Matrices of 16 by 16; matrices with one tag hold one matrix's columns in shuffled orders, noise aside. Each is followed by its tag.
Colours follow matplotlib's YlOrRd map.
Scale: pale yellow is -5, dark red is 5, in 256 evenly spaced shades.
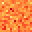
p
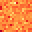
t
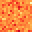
t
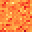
t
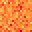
t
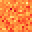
p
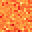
t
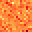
t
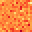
t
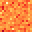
t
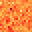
p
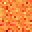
t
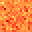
p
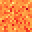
p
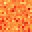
p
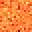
t
